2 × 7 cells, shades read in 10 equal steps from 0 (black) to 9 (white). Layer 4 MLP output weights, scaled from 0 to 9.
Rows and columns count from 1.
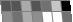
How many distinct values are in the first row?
5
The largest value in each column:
5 4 6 5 9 9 4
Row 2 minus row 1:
2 1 0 2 5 2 4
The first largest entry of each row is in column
6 5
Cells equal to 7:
1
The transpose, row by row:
3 5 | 3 4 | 6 6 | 3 5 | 4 9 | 7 9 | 0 4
